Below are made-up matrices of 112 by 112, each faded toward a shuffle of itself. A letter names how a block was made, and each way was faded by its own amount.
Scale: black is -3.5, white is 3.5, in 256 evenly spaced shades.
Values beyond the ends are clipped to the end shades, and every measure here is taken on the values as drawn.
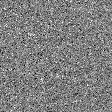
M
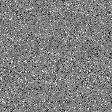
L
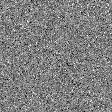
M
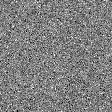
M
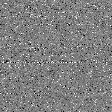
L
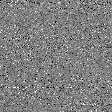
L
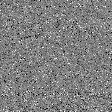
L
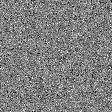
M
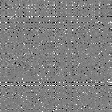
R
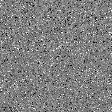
L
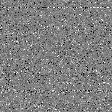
L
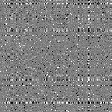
R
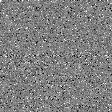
L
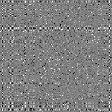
R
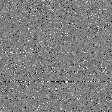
L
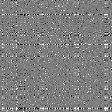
R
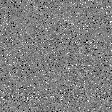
L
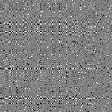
R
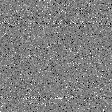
L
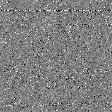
L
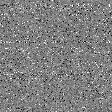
L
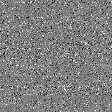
L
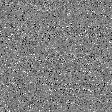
L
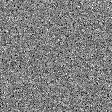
M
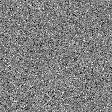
M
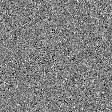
M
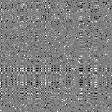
R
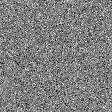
M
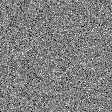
M
